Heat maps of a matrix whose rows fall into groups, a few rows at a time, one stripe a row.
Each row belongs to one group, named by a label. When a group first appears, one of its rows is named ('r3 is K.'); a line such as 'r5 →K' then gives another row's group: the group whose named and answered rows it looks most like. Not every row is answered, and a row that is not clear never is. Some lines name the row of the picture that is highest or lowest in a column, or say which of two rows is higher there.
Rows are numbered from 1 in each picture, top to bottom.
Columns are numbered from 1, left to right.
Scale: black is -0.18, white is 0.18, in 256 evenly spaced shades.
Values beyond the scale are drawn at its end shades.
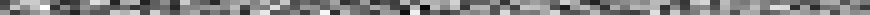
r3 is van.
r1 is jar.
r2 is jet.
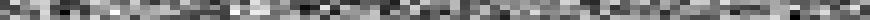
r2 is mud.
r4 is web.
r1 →jar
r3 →mud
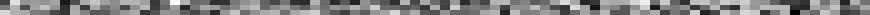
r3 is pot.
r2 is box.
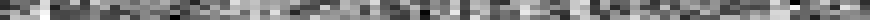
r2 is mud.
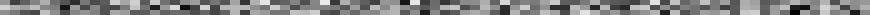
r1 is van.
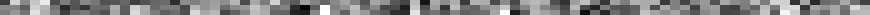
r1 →jet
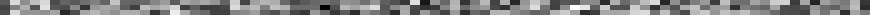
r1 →jet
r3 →jar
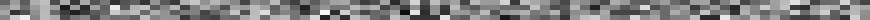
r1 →jet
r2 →box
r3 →van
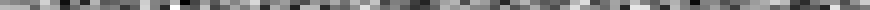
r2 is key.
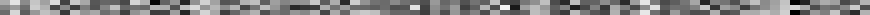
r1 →box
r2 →jet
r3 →box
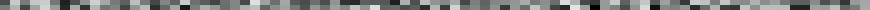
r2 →box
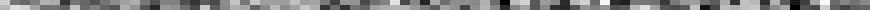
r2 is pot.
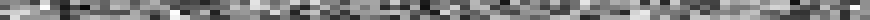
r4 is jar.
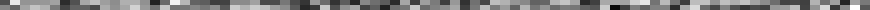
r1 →jar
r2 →mud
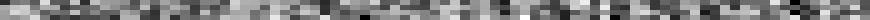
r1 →mud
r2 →key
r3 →pot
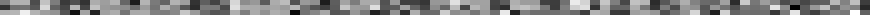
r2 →mud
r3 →key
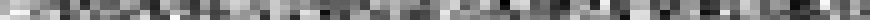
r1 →pot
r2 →pot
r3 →key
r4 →key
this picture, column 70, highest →3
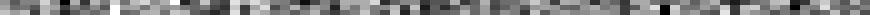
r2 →van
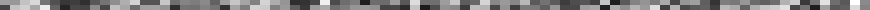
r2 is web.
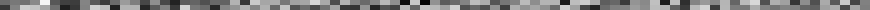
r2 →jar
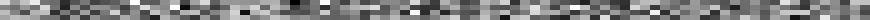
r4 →pot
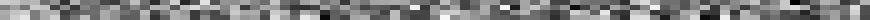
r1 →pot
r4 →key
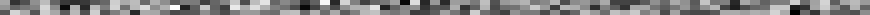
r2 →mud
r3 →web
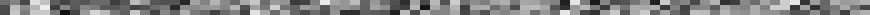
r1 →box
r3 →jar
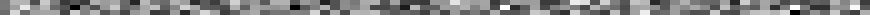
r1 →key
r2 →key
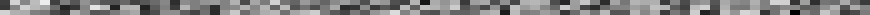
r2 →jar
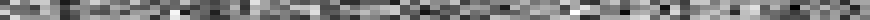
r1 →jar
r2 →van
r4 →jar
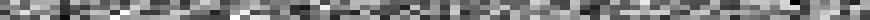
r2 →box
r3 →jar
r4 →mud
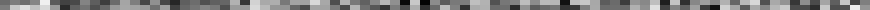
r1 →van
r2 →web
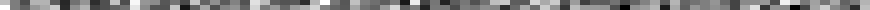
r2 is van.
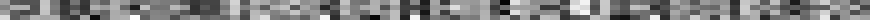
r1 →van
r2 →key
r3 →van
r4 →van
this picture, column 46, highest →2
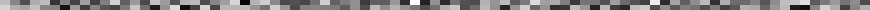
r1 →jet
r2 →pot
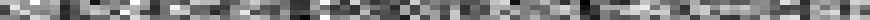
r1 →box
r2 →jar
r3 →jar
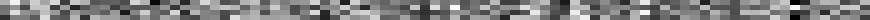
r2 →jet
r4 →mud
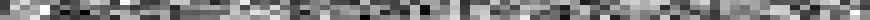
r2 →jet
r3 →web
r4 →pot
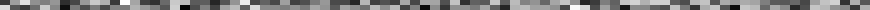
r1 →jar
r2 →van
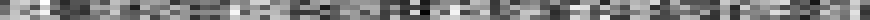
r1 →web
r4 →key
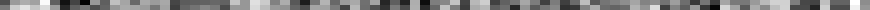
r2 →web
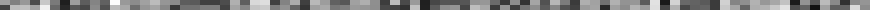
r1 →web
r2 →web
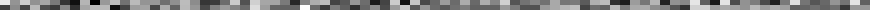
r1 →key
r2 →jar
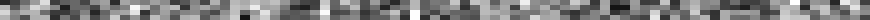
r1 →mud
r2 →mud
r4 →jet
